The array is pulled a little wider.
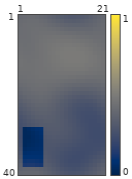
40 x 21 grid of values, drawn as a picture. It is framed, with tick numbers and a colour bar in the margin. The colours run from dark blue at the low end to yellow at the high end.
Stripes: none. Ninth with the lowest average: bottom left. Roughest part: bottom left. Odd patch: lower, in the bottom left.
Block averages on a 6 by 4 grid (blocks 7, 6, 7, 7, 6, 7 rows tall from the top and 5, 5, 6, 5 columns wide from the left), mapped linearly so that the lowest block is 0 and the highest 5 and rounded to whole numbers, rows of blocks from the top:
4 4 4 4
4 5 5 5
4 4 4 4
3 3 2 2
0 2 2 2
1 2 2 2
